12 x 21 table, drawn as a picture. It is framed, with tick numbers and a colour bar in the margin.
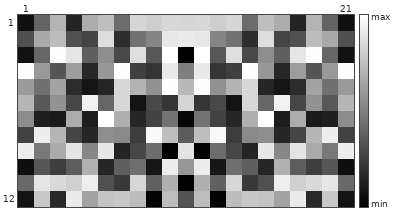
The left and right halves mirror each other. There is no overall slope. The grain is fine, like static. Overall the values sit about 50% of the way up the scale.
